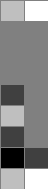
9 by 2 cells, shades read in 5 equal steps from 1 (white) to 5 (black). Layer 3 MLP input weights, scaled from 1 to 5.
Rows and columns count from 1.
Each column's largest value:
5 4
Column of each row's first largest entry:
1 1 1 1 1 2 1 1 1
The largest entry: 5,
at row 8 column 1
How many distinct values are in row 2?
1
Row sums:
3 6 6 6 7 5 7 9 3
